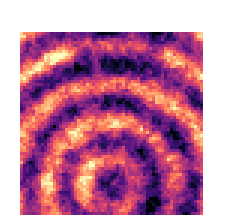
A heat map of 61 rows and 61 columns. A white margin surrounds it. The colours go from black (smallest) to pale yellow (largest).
The ninth with the lowest average is the bottom right. On average the colour sits 50% of the way up the scale. The texture is blotchy. There is no overall slope. Rings spread out from the bottom middle.
